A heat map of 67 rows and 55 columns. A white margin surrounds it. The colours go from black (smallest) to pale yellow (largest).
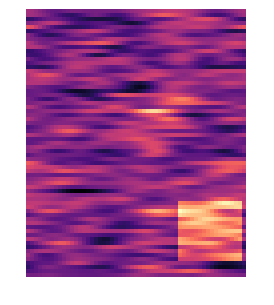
An odd patch, higher than its surroundings, sits in the bottom right. Streaks run across, left to right. Neither half mirrors the other. The ninth with the highest average is the bottom right.
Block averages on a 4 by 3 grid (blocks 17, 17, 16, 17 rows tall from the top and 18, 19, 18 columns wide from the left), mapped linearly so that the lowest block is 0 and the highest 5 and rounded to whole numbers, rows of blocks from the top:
0 0 1 / 0 2 1 / 1 1 2 / 0 1 5
